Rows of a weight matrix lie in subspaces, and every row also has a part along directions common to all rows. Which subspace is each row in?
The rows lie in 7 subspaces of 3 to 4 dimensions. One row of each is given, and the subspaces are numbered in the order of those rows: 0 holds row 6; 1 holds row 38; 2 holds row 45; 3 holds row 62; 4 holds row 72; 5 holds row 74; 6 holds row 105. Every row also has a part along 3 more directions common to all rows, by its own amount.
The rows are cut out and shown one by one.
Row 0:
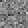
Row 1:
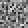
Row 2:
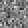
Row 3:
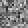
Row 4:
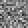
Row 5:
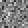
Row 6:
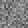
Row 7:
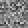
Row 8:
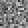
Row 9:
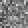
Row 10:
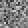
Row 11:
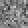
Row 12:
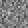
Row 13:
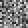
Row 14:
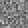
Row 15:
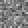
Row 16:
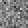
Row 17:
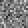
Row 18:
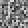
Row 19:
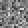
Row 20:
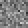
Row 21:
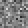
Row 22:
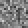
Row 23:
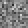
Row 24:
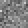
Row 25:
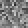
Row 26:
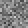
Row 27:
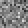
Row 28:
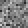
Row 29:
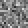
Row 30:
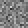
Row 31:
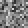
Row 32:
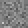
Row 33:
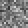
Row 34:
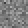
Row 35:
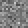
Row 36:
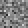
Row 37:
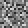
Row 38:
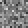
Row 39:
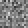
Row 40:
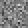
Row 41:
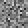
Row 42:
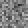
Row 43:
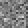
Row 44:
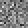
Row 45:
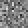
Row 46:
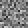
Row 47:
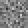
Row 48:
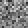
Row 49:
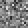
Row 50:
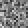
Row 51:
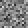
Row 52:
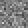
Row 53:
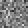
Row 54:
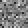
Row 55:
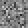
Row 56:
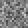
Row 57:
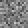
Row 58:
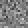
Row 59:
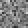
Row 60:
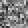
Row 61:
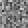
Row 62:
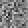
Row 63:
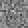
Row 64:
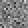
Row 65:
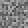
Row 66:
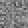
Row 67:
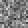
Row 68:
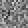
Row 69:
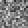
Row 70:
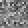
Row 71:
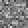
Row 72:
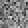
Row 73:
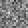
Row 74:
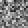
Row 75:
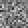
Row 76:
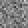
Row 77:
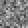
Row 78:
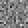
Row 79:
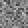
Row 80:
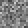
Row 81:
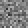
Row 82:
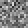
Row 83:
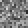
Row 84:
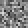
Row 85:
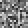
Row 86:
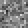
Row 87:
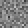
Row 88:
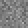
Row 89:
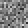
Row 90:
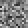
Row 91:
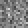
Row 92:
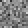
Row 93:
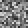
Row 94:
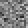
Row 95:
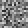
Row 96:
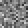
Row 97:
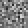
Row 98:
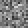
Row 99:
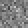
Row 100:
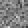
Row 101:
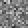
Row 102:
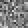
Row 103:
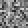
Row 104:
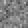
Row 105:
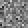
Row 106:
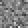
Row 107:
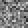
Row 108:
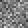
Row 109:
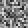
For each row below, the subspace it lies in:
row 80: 5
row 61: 0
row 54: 6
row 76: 5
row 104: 1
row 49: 6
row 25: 4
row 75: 3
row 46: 2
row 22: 4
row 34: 4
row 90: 6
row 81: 3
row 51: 6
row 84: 3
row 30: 0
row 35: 5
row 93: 3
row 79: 4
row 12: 6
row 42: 3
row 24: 1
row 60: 1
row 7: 2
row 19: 2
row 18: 0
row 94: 6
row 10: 2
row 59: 4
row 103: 4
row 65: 0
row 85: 2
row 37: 3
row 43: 6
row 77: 1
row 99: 4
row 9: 1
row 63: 5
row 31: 5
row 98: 3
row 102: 0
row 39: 3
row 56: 4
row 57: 2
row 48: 5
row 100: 1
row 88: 4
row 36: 3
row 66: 0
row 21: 6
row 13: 0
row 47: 2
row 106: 1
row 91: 2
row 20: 2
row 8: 2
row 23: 3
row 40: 3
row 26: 0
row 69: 5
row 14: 1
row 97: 6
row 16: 4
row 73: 6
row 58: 2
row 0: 2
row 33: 4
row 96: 6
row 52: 5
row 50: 6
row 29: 4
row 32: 1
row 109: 3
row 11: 4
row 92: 4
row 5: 6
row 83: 4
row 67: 0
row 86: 1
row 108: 0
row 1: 0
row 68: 6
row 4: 3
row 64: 5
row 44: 0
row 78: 0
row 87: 5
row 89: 0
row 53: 5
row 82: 5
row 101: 4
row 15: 1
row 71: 3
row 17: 5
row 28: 1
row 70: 2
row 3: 1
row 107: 0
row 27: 5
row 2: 1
